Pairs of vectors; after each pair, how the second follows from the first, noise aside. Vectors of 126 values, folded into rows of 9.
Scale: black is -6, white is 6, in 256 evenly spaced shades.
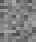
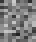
scaled up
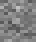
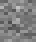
copied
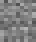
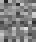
scaled up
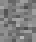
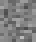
copied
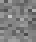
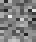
scaled up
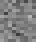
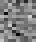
scaled up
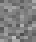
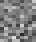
scaled up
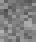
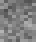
copied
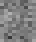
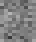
copied
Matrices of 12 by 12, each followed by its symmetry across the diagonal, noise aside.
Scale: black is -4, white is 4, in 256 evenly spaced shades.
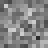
symmetric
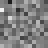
antisymmetric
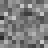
neither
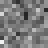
neither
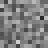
antisymmetric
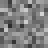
antisymmetric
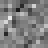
antisymmetric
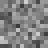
neither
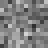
antisymmetric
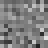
antisymmetric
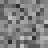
neither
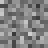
neither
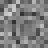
symmetric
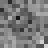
symmetric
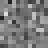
neither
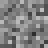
symmetric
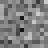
neither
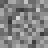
symmetric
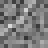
symmetric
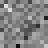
symmetric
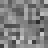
antisymmetric
